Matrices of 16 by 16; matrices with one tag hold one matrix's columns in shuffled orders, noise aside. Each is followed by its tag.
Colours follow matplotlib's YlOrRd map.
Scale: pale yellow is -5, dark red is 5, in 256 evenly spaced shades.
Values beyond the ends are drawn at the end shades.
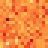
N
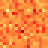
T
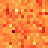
T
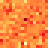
N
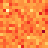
T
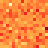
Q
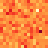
T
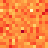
T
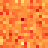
N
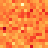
Q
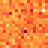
T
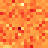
Q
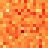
T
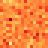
N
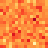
N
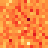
N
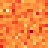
T
